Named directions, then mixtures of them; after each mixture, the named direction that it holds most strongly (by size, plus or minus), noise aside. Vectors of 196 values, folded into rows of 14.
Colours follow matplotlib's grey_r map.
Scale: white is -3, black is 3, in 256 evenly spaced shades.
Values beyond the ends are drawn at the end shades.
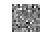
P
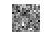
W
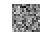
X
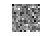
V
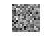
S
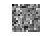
S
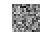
X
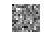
S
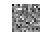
P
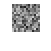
X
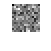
V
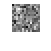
X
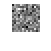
P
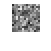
S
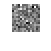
P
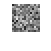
S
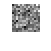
S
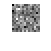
S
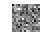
V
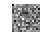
P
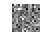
P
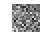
X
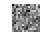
W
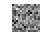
S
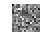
P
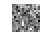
W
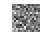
S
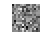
X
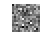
W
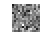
W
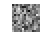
X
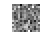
V
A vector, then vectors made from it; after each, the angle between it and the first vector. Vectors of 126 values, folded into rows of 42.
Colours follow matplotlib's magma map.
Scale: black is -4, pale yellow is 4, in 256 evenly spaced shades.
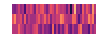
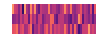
partly opposed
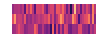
nearly parallel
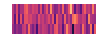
orthogonal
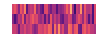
nearly opposite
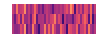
partly opposed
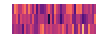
partly opposed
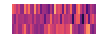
partly opposed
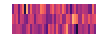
partly aligned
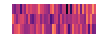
partly aligned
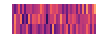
partly aligned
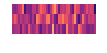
partly aligned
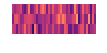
partly aligned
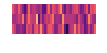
orthogonal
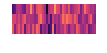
partly aligned
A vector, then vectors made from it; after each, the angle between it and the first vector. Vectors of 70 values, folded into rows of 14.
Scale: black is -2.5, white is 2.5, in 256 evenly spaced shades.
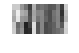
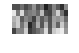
orthogonal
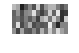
orthogonal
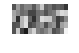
orthogonal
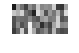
orthogonal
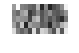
partly aligned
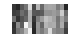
nearly opposite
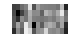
nearly opposite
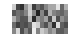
orthogonal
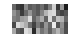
partly opposed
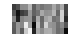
nearly opposite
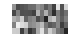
orthogonal
